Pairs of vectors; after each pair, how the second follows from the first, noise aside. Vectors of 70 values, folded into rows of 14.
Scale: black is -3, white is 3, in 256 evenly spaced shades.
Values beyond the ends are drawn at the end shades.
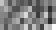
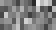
shuffled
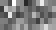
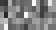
shuffled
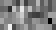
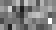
negated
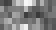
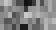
negated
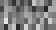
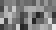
shuffled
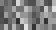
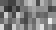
shuffled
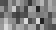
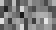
shuffled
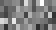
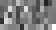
shuffled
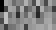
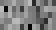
shuffled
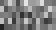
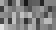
negated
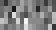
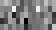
negated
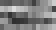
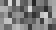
shuffled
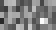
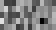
negated
